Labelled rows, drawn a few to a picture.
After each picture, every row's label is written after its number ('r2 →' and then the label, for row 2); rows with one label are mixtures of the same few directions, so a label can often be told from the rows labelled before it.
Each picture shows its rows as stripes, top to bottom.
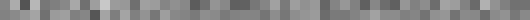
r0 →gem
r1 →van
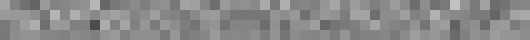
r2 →van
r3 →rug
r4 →van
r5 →van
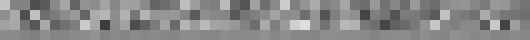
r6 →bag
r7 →gem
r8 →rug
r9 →van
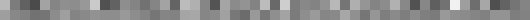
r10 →van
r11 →bag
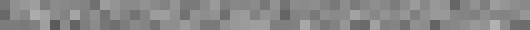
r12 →van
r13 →bag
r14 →rug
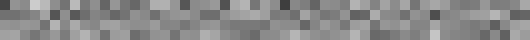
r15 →bag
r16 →rug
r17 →rug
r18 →rug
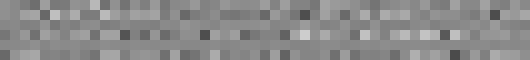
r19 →van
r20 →rug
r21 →rug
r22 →gem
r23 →rug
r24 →van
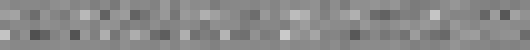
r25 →van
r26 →rug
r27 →gem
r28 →bag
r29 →van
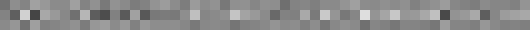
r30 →bag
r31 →gem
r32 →gem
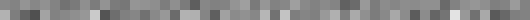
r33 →bag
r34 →van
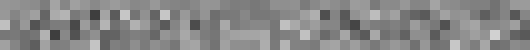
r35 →rug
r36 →van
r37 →bag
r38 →rug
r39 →van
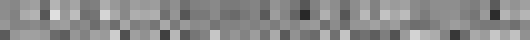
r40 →rug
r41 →rug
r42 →van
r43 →van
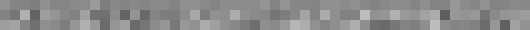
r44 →van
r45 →gem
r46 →rug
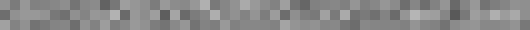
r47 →gem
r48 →van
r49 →bag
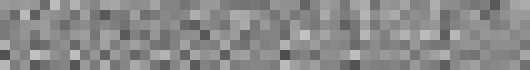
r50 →rug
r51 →gem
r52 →bag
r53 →gem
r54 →bag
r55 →bag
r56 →bag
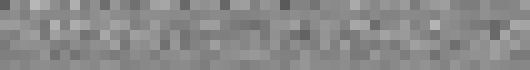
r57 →bag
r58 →gem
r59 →rug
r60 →rug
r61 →van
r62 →rug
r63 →gem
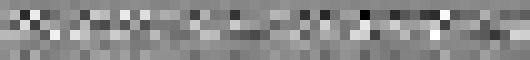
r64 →bag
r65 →gem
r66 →gem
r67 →rug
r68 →rug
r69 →gem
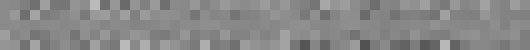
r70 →van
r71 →gem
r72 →rug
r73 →bag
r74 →gem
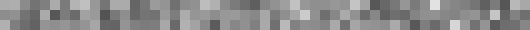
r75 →rug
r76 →rug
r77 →van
